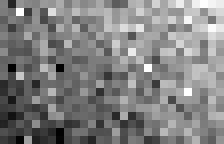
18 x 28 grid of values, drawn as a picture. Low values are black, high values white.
The top right is the ninth with the highest average. The halves do not mirror each other. No row or column stands out. Overall the values sit about 50% of the way up the scale. The ninth with the lowest average is the bottom left. No regular stripes run through it. The grain is fine, like static. There is an overall slope up to the top right.
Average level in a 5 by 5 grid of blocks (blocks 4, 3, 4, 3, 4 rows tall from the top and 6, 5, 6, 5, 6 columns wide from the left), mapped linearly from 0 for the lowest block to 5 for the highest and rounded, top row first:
2 3 4 4 5
2 2 3 4 4
1 2 2 3 4
1 2 2 3 3
0 1 1 2 3
